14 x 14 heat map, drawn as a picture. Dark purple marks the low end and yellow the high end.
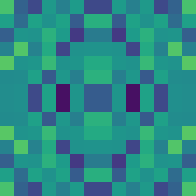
Odd rows or columns: none. Mirror symmetry: left to right and top to bottom. Slope: none. Seam: none.
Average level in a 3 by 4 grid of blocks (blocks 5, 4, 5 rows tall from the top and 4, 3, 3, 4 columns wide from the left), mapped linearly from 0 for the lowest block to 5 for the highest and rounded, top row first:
5225 / 2002 / 5225
